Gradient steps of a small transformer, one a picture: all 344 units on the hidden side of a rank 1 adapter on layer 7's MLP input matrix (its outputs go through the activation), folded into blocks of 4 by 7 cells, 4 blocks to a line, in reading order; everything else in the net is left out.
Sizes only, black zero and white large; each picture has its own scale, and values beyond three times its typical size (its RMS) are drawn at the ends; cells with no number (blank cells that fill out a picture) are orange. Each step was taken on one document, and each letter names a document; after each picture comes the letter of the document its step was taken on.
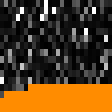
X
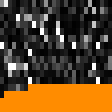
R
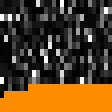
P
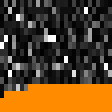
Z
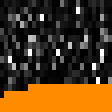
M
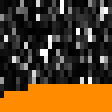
P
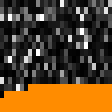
M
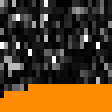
R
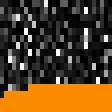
X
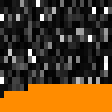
P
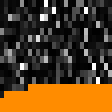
X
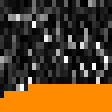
R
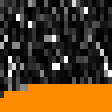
Z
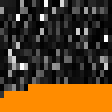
X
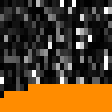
P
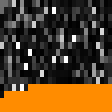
Z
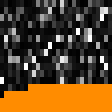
P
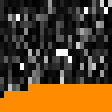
M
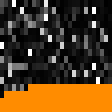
Z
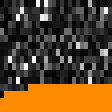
M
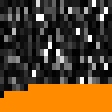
P
